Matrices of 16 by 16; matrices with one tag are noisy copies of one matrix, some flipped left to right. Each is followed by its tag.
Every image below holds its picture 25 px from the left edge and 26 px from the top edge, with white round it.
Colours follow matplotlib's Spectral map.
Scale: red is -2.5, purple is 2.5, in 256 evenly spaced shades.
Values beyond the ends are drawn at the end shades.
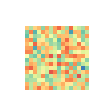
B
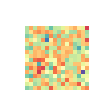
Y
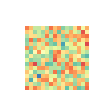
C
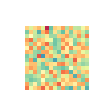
B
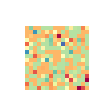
C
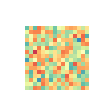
Y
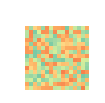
B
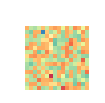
B
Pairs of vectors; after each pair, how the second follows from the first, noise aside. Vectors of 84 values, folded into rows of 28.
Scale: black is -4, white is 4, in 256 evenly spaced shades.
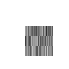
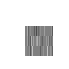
partly zeroed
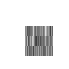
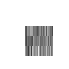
shuffled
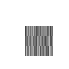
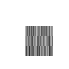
negated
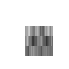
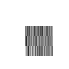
shuffled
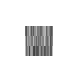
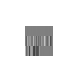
partly zeroed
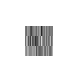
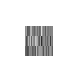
negated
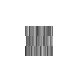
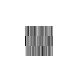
negated
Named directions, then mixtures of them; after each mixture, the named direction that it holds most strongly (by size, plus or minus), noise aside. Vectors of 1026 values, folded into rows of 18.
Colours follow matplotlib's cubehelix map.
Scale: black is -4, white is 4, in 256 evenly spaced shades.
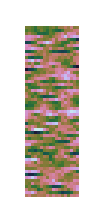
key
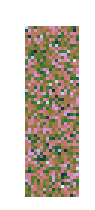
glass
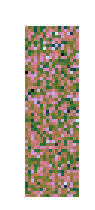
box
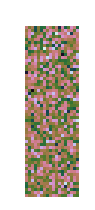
box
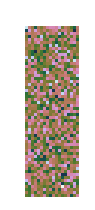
glass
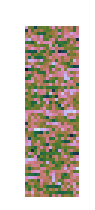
key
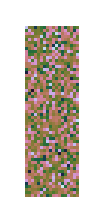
box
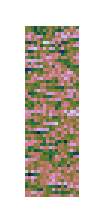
key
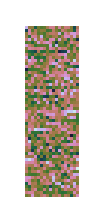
glass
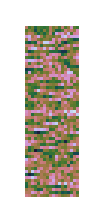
key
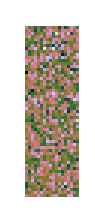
box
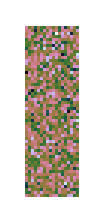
box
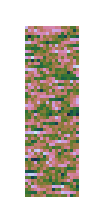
key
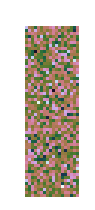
glass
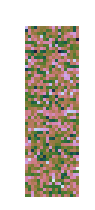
glass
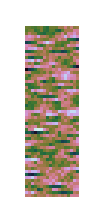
key
